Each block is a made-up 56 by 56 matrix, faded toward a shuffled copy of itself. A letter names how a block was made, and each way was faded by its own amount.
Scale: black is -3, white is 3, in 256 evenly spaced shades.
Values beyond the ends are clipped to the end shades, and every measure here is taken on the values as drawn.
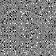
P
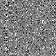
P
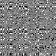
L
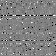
L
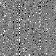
P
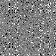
P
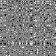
L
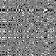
L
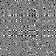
L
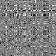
L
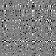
L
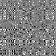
L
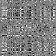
L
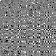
L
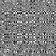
L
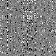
P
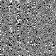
P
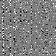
P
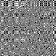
L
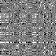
L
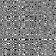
L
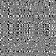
L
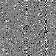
P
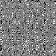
P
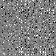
P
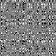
L
